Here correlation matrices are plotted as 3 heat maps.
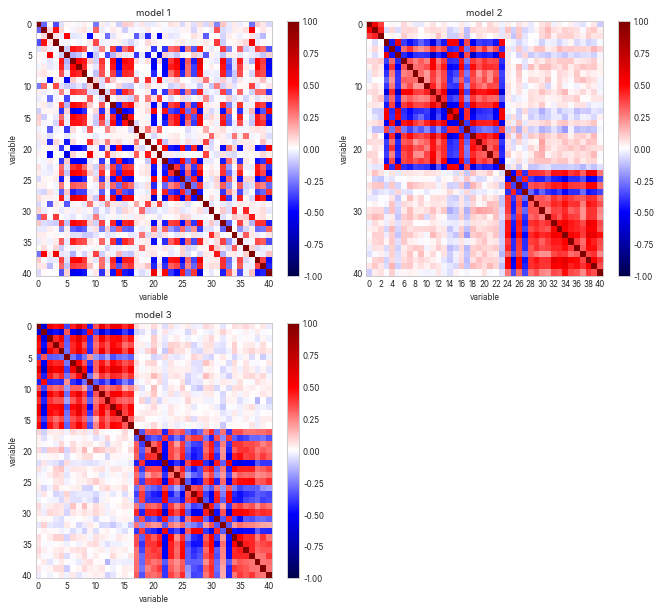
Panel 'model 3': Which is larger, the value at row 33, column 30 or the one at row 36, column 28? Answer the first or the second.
the second
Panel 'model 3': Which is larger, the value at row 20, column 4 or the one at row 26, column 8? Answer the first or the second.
the first
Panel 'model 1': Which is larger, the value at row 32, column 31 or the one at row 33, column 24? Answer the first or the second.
the first
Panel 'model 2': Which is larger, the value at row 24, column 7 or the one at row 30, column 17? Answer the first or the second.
the first
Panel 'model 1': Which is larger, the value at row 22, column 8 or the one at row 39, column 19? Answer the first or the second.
the second
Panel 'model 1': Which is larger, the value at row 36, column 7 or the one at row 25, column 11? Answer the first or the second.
the first
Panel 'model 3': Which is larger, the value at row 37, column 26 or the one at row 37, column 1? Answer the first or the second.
the second
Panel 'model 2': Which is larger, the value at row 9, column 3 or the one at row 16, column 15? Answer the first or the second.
the first
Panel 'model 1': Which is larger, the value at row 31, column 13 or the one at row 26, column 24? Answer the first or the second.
the second
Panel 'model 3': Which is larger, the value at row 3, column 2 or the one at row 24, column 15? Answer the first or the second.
the first
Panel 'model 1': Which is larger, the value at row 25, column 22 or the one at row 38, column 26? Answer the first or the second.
the first
